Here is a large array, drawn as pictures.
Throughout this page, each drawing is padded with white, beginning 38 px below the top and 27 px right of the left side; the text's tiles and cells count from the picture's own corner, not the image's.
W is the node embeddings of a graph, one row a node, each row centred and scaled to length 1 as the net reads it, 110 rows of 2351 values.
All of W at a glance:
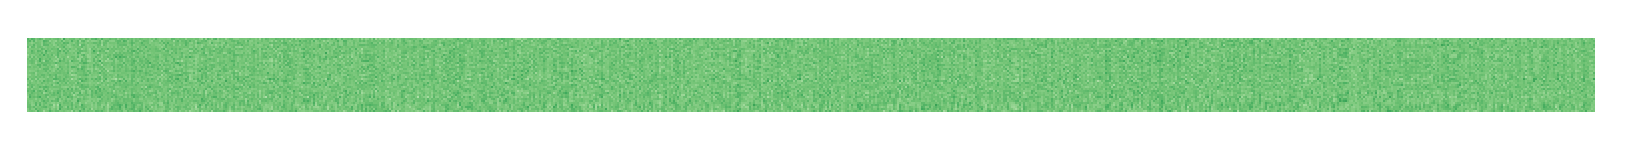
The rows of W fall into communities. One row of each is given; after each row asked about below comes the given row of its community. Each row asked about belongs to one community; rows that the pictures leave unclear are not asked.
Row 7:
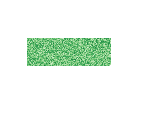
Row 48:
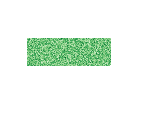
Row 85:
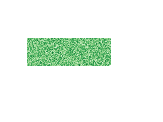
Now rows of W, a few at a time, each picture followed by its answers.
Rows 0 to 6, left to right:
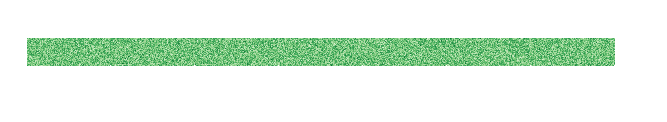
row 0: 48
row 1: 7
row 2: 7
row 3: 85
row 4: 7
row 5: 7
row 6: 85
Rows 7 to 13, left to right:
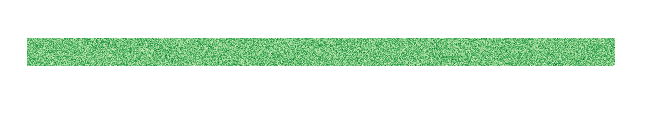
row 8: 85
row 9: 85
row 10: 7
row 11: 85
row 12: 85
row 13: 7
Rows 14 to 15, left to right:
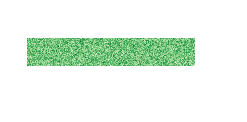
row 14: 48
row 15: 7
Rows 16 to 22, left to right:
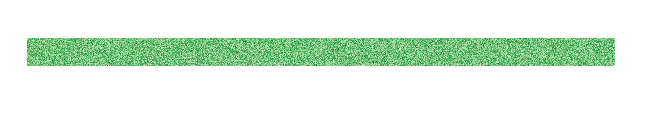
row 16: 48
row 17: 7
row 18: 48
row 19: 85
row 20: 7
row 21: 7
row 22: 7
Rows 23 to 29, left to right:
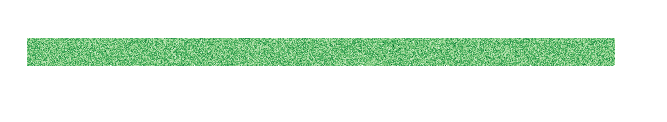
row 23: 48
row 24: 85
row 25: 48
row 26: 7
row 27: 48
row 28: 7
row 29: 7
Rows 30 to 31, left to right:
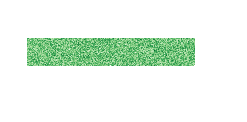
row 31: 85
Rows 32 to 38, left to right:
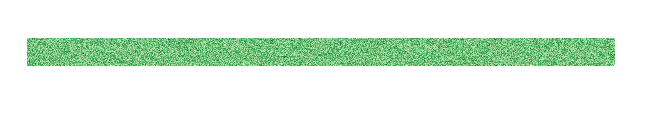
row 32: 48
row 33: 7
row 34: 85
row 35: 85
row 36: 48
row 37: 48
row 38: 85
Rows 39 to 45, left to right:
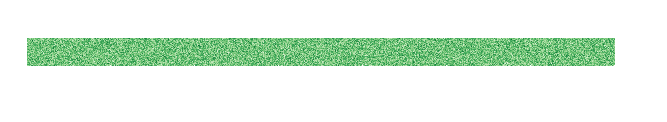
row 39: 7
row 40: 85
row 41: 48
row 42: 85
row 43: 85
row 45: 7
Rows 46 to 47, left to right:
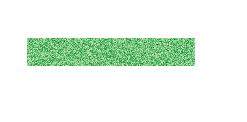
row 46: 85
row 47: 7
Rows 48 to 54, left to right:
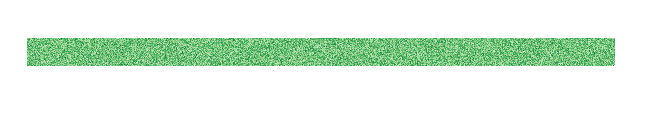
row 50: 85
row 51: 48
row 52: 7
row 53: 85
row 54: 48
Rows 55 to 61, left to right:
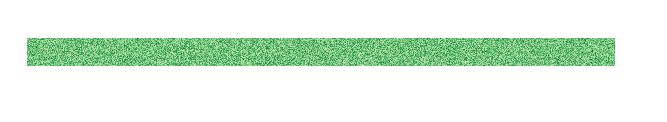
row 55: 48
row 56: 85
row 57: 85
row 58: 7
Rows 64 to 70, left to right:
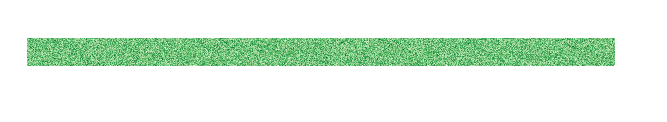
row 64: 85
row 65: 85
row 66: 7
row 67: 48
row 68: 7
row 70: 85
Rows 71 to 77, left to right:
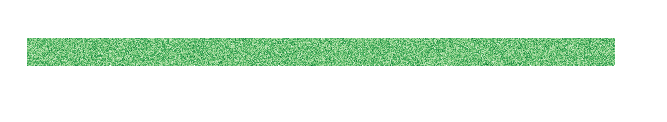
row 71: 7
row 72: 85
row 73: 48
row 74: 48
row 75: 7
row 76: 85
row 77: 85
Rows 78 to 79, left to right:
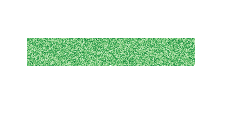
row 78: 7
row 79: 7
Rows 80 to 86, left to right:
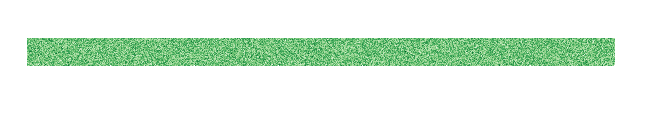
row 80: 48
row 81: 7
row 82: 48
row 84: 48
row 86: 7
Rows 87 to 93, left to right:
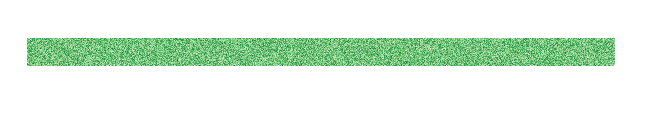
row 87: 48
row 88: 85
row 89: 7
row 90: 7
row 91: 48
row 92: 7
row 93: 7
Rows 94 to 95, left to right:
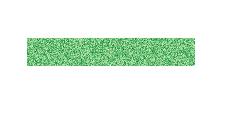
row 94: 7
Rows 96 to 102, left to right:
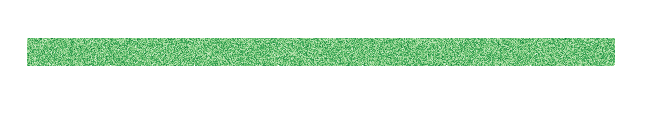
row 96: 85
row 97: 7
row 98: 7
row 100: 85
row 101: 85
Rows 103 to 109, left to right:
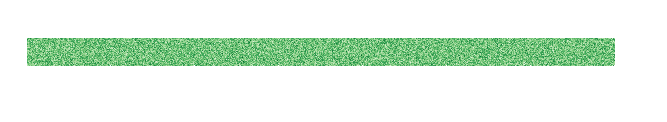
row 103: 85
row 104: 85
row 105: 48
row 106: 85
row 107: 85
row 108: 48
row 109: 85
